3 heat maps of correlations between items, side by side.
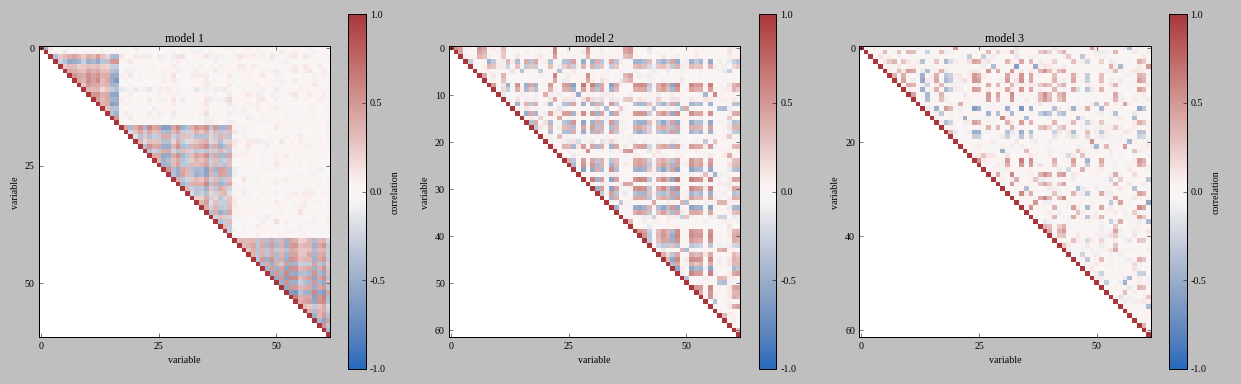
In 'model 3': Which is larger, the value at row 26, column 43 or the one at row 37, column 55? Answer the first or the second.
the second
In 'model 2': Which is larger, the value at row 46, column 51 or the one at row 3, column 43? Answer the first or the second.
the first
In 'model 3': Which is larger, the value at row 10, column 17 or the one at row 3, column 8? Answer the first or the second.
the first
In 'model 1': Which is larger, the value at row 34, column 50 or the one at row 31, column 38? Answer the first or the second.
the second
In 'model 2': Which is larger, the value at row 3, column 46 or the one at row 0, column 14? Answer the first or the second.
the second
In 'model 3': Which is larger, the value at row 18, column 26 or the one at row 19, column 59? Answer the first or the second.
the first
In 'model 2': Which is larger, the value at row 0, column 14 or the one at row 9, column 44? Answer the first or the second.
the second
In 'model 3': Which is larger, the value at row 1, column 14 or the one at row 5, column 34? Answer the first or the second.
the second
